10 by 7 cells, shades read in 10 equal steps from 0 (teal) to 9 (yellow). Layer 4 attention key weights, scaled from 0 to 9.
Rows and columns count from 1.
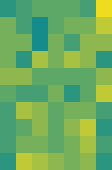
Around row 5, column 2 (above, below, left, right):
1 2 5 3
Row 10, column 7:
1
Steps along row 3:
same down up down up same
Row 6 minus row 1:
2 0 -1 1 -2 1 -2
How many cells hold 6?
5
